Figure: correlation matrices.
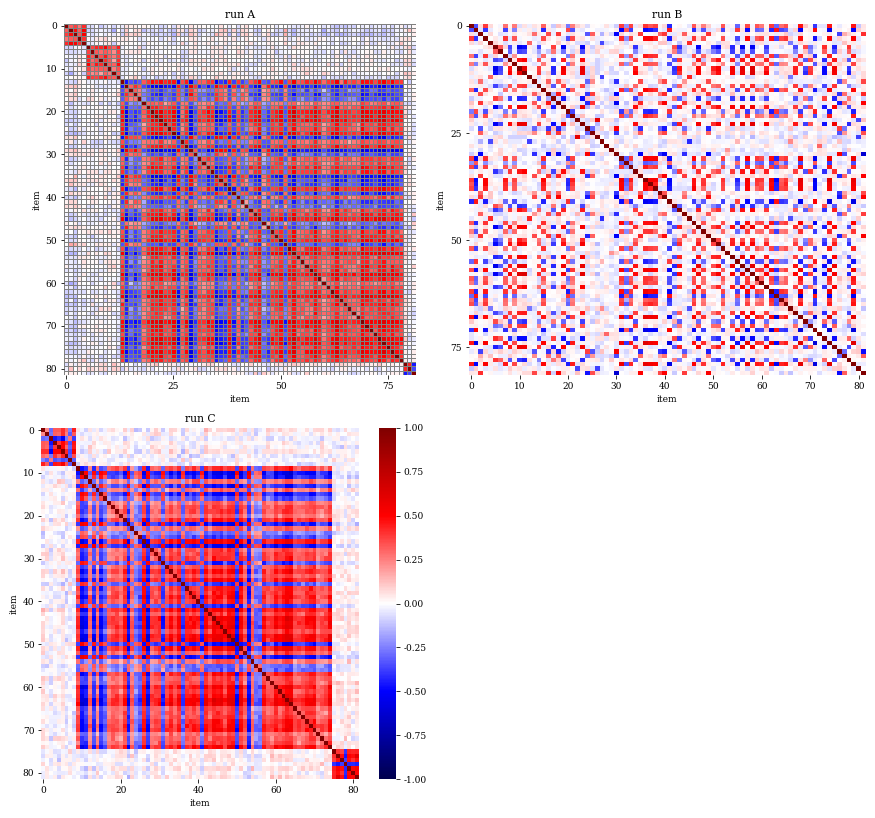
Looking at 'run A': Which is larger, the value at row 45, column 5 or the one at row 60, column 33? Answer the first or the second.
the second
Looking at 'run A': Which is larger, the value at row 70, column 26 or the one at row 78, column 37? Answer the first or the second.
the second
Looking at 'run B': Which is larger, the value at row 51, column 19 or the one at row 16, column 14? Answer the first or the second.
the first
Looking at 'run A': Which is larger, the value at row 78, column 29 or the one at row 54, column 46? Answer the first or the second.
the second
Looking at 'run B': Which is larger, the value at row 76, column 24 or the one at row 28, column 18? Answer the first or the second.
the first
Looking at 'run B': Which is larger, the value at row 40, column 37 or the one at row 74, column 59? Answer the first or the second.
the second
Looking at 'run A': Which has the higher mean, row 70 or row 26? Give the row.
70
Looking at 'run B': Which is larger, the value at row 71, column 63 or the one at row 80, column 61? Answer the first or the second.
the first
